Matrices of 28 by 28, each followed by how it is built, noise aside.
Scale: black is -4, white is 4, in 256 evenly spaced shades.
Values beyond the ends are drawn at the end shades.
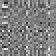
low rank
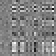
low rank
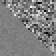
upper triangular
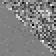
upper triangular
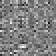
low rank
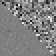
upper triangular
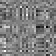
low rank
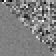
upper triangular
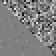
upper triangular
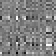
low rank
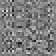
low rank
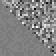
upper triangular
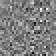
low rank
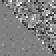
upper triangular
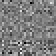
low rank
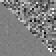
upper triangular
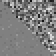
upper triangular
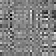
low rank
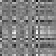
low rank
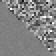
upper triangular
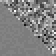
upper triangular
